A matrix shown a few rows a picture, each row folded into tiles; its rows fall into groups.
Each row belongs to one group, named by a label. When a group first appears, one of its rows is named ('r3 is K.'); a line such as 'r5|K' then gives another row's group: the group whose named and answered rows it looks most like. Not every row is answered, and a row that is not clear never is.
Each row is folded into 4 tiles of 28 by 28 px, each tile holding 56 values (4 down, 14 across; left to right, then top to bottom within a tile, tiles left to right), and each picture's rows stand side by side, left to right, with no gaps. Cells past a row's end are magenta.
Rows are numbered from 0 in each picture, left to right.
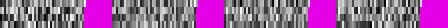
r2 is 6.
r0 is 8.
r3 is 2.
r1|8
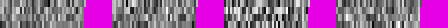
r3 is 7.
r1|2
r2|8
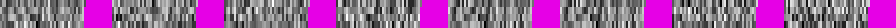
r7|8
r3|7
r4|7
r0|7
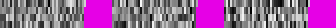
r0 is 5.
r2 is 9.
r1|2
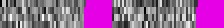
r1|9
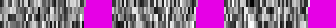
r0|8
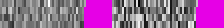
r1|5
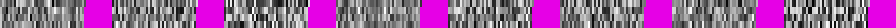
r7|8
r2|9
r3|7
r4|8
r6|2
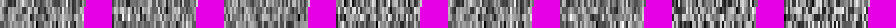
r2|5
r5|7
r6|9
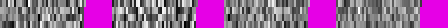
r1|8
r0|2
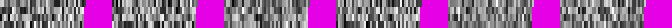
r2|7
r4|6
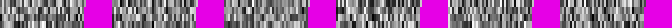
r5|5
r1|6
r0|8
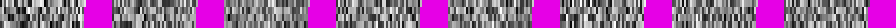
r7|9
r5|5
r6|5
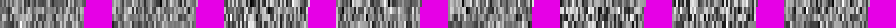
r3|7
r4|2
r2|5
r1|2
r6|5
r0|9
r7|2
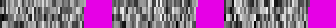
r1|6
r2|9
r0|8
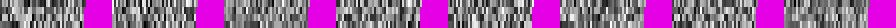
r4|5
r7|7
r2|2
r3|8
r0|9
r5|2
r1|5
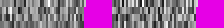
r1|5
